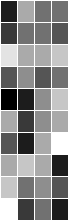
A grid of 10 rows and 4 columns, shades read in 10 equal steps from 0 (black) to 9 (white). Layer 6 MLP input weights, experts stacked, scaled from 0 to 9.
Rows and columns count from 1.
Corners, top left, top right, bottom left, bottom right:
1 4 9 1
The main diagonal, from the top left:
1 4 6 4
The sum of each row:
15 13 27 15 13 19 19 20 19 16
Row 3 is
8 6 6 7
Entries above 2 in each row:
3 3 4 4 2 3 3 3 4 2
